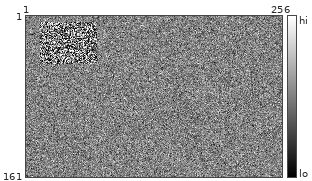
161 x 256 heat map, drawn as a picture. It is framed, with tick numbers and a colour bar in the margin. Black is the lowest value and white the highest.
Grain: fine. Average level on the scale: 50%. Mirror symmetry: none. Stripes: none. Slope: none. Roughest part: top left. Odd patch: rougher, in the top left. Odd rows or columns: none.
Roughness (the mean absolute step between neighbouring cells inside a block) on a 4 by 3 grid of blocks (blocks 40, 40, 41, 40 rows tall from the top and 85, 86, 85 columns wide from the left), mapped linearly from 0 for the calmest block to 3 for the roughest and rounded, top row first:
3 0 0 / 1 0 0 / 0 0 0 / 0 0 0
